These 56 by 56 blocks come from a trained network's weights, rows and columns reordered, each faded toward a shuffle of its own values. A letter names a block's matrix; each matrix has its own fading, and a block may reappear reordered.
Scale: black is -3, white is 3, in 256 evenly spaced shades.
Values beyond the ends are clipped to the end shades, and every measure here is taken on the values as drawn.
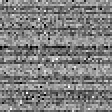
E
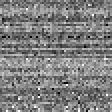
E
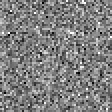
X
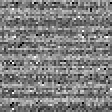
E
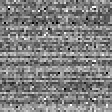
E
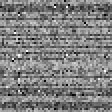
E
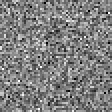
X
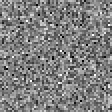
X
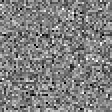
X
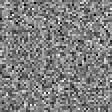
X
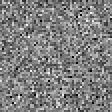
X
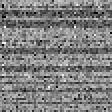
E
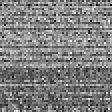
E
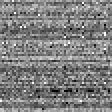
E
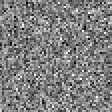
X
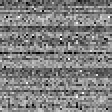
E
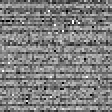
E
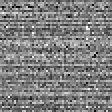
E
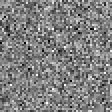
X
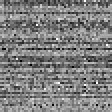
E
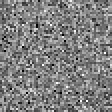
X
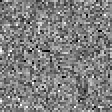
X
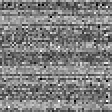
E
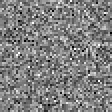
X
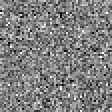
X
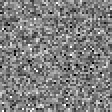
X
